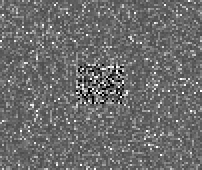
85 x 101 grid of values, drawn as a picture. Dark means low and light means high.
There is no overall slope. Overall the values sit about 40% of the way up the scale. The halves do not mirror each other. Values change most from cell to cell in the centre. An odd patch, rougher than its surroundings, sits in the centre. Most values sit low, with a long tail of high ones. The texture is fine-grained noise. There are no regular stripes.
